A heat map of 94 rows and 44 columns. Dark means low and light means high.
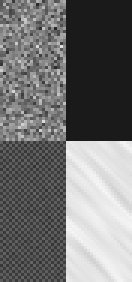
It is made of 2 by 2 panels. Panel 1,1: middling, fine-grained, strong in contrast. Panel 1,2: very low, flat. Panel 2,1: low, checkered. Panel 2,2: very high, slanting down to the right, faint in contrast.
